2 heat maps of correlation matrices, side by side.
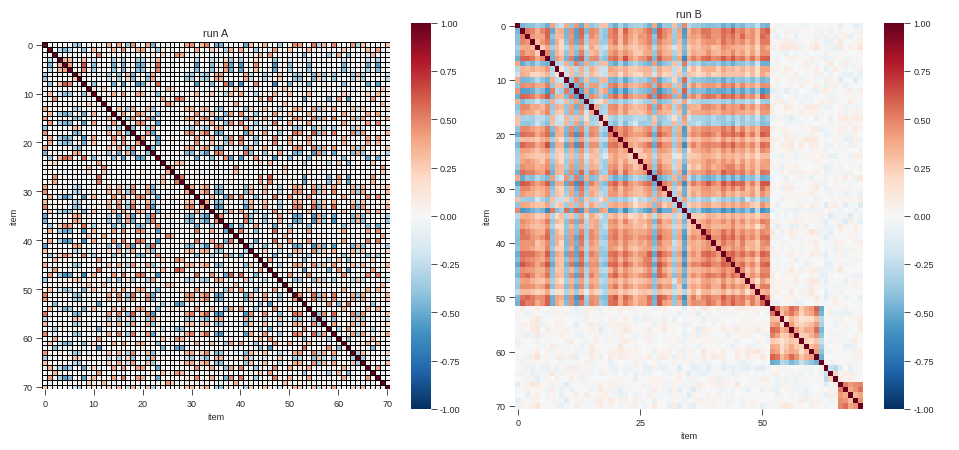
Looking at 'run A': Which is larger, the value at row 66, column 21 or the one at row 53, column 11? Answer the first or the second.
the first
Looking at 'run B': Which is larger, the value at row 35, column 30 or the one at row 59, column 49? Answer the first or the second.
the first
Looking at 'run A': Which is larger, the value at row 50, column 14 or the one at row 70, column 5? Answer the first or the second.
the first
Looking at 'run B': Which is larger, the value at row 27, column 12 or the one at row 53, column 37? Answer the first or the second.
the second
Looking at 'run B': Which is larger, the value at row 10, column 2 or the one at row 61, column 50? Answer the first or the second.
the second
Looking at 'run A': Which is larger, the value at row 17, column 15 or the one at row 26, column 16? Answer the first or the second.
the second
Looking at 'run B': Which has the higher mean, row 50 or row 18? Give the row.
50
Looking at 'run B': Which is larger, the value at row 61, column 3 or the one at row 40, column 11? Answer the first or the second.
the second
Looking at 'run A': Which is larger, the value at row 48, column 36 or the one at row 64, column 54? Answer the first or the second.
the first
